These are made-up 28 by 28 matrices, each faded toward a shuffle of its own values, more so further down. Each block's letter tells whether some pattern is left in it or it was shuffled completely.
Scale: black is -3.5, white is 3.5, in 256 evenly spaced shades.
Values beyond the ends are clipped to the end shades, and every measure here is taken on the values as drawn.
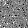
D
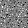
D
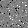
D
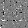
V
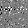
V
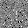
D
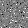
D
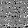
V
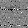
V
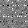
V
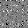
V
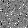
D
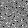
D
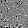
V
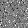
D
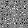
V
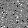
D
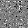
V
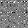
V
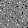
D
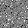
D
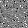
D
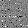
V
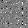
V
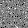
D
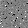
D
